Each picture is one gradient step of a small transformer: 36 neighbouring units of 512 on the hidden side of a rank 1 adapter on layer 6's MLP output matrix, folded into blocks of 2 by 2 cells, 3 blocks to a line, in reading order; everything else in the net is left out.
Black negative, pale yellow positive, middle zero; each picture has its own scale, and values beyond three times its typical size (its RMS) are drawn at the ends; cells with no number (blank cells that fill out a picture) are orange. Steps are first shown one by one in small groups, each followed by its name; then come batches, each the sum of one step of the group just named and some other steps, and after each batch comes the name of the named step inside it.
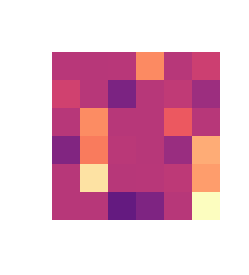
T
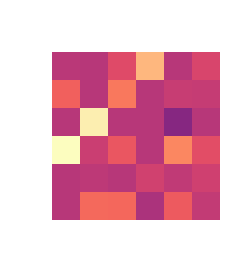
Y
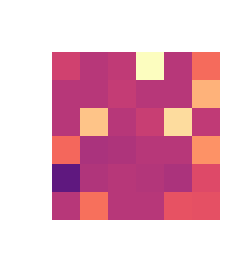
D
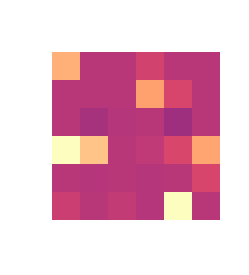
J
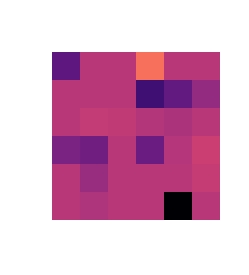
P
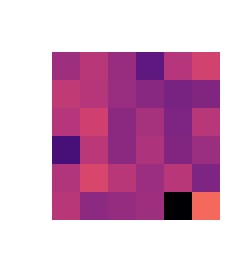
T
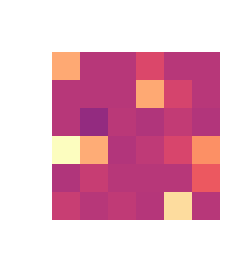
J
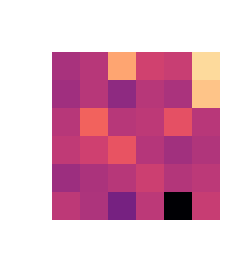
D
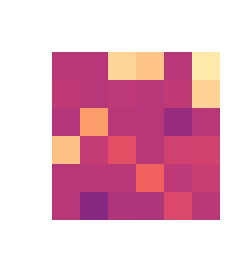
Y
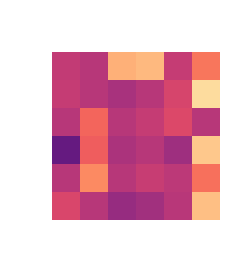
T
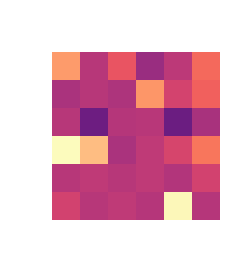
J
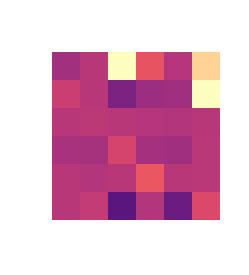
P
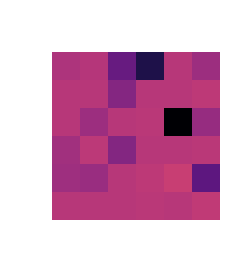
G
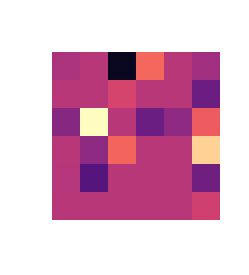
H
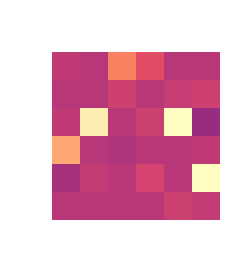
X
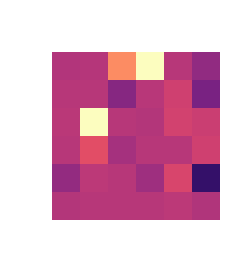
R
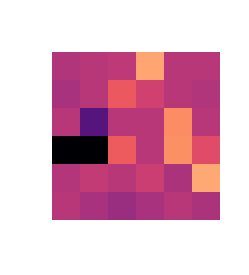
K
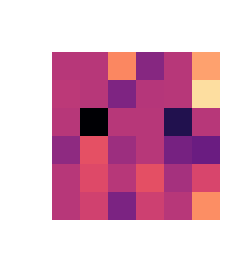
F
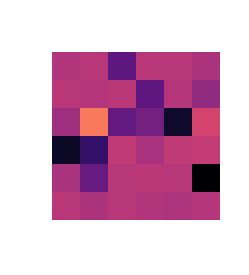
H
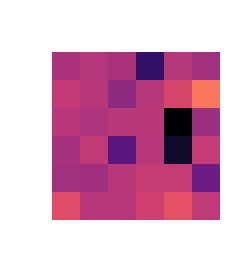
G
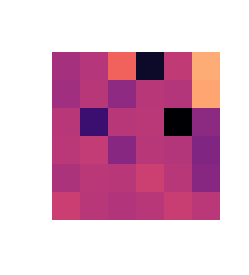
G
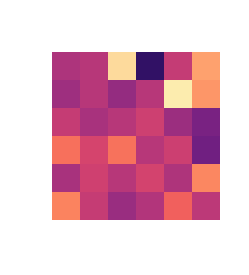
X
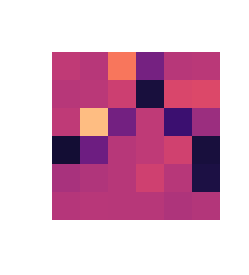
X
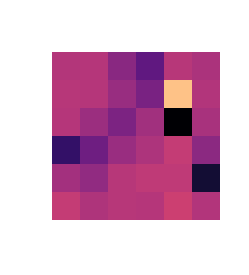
G
